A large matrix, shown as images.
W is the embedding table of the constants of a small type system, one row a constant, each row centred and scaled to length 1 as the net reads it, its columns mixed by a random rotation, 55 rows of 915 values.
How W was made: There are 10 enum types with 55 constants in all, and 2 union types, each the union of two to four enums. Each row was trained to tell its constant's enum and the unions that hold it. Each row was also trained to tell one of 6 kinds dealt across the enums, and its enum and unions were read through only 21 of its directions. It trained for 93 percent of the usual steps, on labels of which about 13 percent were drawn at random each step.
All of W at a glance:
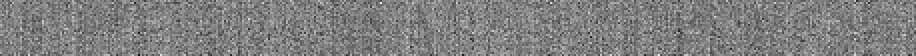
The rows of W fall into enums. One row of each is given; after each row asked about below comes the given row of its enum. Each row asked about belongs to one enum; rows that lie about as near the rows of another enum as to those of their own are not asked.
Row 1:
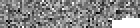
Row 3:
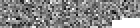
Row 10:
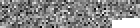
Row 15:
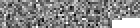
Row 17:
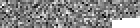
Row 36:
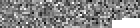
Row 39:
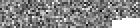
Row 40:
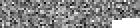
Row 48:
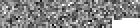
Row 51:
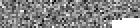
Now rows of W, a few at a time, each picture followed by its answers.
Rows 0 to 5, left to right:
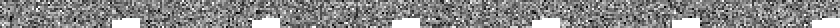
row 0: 48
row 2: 3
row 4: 48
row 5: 51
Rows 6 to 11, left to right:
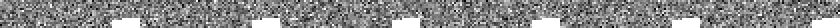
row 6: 51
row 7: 15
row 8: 17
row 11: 48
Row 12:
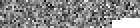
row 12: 36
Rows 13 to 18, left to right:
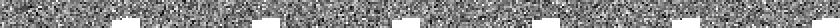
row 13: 39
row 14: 40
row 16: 48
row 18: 1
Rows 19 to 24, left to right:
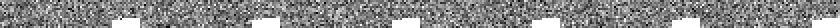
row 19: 15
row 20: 3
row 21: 40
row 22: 40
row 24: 17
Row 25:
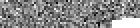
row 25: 36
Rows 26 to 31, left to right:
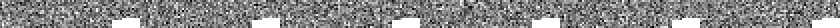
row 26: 40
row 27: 10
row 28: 40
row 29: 36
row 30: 15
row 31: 1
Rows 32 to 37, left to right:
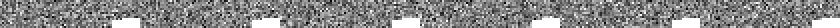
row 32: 51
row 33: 51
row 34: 10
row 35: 39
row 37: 3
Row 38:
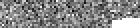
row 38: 39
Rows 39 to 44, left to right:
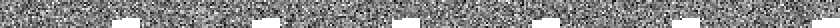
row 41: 48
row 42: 40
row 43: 51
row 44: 3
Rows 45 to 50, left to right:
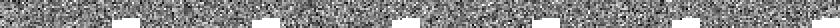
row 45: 48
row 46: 36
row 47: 39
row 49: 39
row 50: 3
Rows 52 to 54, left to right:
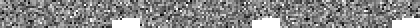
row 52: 51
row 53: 39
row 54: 1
